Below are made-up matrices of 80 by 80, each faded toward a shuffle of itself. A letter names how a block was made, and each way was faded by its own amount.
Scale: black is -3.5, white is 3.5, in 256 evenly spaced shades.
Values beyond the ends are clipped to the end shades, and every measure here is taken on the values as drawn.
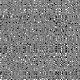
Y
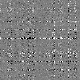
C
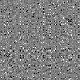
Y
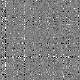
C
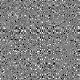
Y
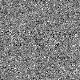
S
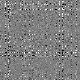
C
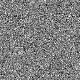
S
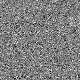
S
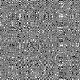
Y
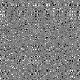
Y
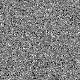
S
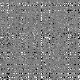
C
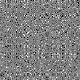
Y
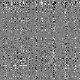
C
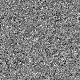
S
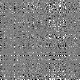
C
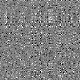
Y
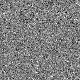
S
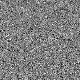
S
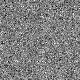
S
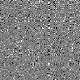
Y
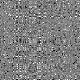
Y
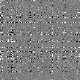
C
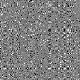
Y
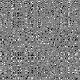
Y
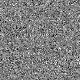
S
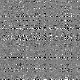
C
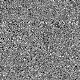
S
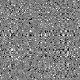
Y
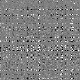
C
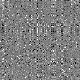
Y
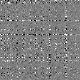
C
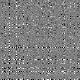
C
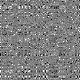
Y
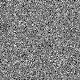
S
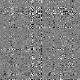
C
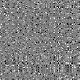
Y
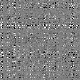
C
